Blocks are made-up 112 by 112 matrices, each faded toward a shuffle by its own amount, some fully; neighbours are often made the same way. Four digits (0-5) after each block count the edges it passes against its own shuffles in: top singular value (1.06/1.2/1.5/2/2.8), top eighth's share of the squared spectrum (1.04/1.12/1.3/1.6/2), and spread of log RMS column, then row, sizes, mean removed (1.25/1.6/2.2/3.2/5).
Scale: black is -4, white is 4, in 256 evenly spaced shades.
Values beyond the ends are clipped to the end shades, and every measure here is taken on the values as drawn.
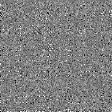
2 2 3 3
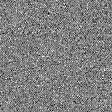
3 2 0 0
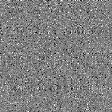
4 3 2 2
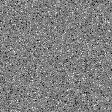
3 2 0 0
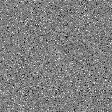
3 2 0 0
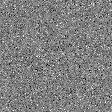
0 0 0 0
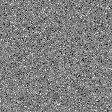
0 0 0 0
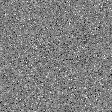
2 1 0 0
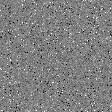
1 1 1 0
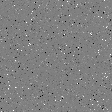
0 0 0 0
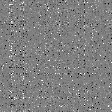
2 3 2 2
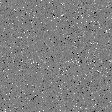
1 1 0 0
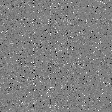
2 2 1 1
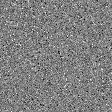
0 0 0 0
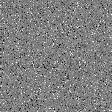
3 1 0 0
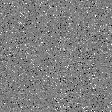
3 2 0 0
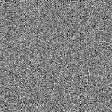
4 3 2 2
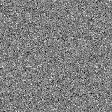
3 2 0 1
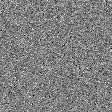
0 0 0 0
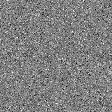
1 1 0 0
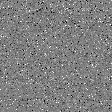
1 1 0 1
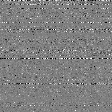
4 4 0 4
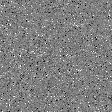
0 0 0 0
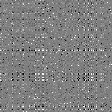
5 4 3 3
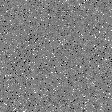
2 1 0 0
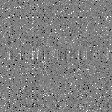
4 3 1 1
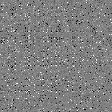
4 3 2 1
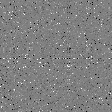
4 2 0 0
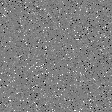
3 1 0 0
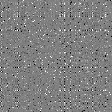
5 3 2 2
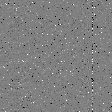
4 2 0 0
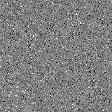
3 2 1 0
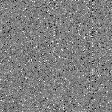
3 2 1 0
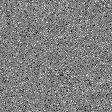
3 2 0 0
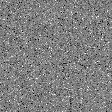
2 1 0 0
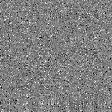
4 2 1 1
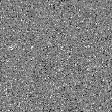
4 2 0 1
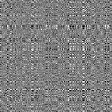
5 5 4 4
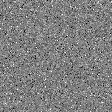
3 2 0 0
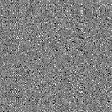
4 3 2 2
